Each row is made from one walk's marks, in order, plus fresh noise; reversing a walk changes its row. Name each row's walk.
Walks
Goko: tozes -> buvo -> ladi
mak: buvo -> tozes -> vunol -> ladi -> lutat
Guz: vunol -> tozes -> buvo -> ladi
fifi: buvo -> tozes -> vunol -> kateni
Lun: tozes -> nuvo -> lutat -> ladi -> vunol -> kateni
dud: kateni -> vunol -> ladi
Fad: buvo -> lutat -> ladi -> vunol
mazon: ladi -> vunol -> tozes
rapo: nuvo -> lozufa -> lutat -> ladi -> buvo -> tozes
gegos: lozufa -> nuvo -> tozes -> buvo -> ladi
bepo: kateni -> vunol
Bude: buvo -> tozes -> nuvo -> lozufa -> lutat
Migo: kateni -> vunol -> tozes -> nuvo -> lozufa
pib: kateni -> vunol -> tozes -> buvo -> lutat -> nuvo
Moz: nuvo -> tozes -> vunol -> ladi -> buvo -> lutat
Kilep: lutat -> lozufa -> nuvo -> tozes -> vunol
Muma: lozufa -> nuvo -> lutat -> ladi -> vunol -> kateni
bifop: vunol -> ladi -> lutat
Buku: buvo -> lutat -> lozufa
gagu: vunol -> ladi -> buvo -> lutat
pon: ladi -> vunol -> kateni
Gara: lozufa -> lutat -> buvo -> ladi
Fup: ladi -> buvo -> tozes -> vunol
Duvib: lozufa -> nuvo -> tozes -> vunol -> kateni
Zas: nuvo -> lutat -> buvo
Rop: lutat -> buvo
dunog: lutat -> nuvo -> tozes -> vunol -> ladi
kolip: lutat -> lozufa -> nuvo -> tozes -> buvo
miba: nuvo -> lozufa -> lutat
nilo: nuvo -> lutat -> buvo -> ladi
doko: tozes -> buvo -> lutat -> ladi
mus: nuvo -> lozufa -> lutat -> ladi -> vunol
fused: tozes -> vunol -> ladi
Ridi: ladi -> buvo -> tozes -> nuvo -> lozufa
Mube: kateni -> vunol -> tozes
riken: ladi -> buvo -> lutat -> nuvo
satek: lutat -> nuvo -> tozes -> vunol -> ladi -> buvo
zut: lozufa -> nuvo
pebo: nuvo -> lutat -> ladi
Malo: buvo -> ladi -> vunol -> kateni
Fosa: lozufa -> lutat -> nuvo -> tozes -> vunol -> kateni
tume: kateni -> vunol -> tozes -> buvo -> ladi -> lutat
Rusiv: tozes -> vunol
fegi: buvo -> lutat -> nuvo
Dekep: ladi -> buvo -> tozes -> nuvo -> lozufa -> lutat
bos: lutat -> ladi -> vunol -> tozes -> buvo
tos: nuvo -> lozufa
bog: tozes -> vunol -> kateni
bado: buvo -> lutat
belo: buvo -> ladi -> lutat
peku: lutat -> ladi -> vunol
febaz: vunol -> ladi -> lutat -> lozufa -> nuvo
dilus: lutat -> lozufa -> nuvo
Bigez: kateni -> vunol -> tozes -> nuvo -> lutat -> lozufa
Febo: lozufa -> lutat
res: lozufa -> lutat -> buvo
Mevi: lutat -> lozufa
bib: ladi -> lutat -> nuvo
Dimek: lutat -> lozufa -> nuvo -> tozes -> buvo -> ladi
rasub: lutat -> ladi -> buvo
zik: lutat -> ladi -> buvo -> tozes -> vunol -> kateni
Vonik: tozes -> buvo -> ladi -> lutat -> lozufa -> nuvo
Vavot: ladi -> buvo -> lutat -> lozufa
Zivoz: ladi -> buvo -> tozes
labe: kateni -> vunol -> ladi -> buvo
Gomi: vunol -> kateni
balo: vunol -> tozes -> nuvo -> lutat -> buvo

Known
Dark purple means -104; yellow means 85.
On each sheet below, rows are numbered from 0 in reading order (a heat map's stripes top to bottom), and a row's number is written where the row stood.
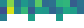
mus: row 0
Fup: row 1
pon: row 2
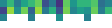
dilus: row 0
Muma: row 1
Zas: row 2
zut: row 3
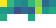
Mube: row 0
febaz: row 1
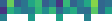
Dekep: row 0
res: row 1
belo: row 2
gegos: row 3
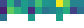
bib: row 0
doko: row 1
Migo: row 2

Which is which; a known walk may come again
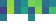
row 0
rapo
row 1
Fosa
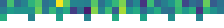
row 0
Buku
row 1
zut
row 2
Migo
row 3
Dimek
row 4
febaz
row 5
belo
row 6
Gara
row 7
Dekep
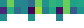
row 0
Vonik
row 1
satek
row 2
Lun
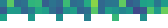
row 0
Fup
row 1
pon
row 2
Zivoz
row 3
gegos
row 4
Malo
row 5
Mevi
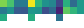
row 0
tume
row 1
Mube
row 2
bib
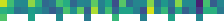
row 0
Gomi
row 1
dud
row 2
Febo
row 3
miba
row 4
Fad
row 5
mus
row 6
Bude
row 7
riken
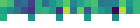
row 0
labe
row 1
rasub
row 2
Kilep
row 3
mazon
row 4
dunog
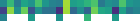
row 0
dilus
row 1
Goko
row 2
Moz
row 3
bifop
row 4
doko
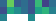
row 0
Ridi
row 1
Vavot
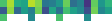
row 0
balo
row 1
Duvib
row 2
gagu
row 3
Zas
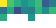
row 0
bog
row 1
res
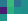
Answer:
zik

